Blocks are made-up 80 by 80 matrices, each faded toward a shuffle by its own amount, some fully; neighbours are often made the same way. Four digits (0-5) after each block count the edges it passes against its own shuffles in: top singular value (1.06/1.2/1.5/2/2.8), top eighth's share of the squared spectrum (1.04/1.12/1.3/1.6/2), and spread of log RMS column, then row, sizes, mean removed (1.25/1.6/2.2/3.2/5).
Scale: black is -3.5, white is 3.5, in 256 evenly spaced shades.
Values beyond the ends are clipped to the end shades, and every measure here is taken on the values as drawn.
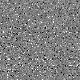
3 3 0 2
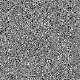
1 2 3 0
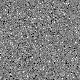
0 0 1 0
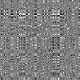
5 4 3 3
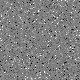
0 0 0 0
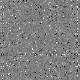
3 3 1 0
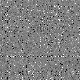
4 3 2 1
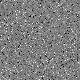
0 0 0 0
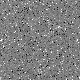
0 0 0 0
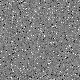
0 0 0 0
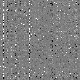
4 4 2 1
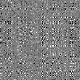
4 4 3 3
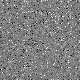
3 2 0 1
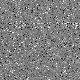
3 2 0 1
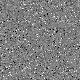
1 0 0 0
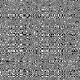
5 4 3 3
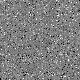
1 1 0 0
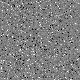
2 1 0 0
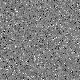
1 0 0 0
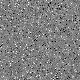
1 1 0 0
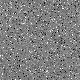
2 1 0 0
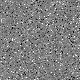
2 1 0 0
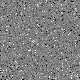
2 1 0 0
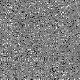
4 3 1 1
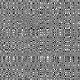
5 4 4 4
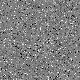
0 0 0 0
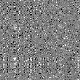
4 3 2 2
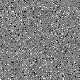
3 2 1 1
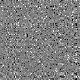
4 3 2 2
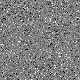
3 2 0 0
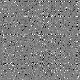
4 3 2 2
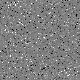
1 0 0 0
